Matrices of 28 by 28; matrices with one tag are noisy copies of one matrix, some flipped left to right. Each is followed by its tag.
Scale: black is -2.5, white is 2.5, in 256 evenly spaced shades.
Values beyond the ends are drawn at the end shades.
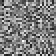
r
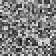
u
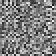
r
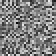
r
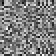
r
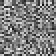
r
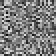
r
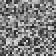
u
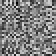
r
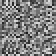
r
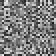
r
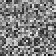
u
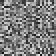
r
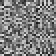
r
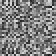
r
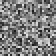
u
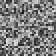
u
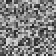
u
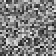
u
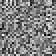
r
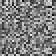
r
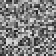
u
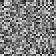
r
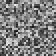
u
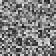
u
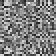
r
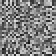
r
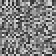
r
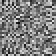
r
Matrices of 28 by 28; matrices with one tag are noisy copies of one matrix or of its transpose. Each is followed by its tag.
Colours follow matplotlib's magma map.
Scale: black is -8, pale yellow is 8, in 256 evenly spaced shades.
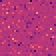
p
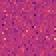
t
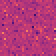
t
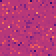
p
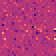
t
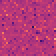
t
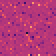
t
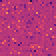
p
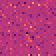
t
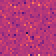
t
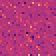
t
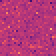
p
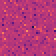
t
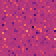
t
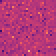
p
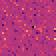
t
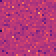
p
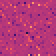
t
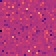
p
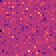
p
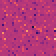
t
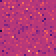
p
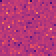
p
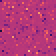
p
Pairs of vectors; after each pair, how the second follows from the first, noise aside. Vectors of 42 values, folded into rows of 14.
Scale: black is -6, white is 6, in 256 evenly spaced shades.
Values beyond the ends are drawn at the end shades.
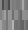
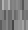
negated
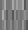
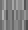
copied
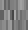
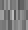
negated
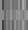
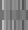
negated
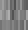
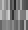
scaled up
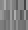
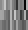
scaled up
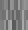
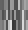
scaled up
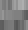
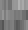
copied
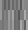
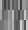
scaled up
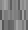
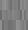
shrunk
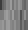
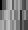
scaled up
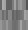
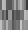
scaled up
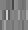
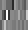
scaled up
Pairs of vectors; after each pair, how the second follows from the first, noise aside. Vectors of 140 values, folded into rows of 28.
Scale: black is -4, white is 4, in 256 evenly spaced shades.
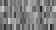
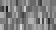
shuffled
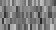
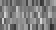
negated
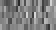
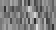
shuffled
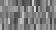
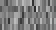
negated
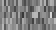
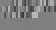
partly zeroed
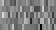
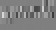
partly zeroed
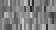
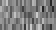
shuffled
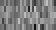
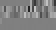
partly zeroed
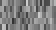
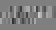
partly zeroed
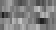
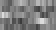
negated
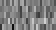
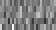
negated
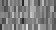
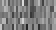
negated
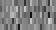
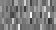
negated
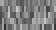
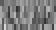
negated
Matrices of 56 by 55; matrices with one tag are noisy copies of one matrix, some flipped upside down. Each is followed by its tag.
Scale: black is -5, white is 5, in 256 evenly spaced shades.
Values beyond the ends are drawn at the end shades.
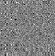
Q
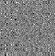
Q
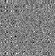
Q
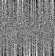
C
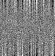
C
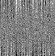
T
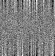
C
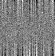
C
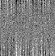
T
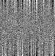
C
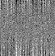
T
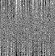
T
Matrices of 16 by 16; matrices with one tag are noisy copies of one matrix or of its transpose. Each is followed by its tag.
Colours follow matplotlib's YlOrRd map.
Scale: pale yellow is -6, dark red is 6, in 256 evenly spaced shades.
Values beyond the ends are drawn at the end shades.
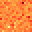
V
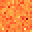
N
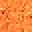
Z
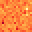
V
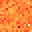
N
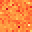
N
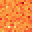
V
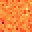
V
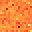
N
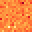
V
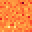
V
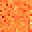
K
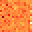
K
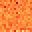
K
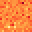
V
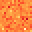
N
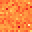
N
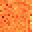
K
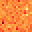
V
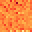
K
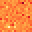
V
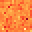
N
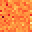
K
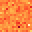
N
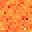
N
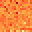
K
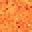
N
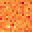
V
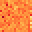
K
